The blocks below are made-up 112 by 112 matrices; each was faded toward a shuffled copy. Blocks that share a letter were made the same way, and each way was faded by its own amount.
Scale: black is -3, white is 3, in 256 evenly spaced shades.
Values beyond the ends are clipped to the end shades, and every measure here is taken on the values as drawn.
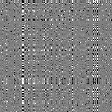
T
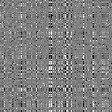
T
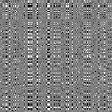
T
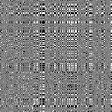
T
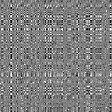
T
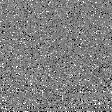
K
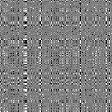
T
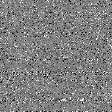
K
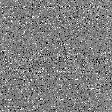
K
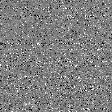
K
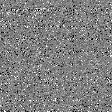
K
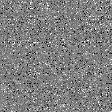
K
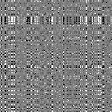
T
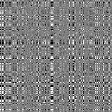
T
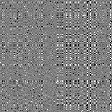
T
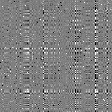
T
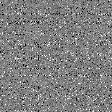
K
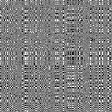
T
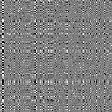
T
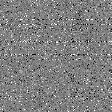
K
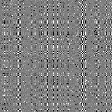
T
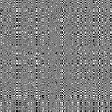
T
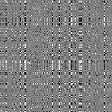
T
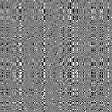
T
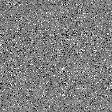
K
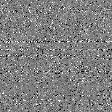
K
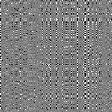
T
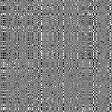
T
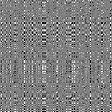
T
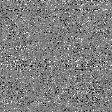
K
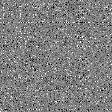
K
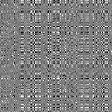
T
